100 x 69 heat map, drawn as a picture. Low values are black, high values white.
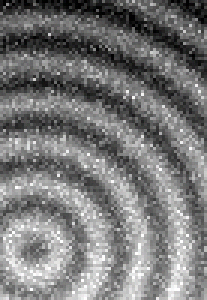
No single row or column stands out from its neighbours. The histogram is bell-shaped. Concentric rings centre on the bottom left. Values rise toward the bottom.
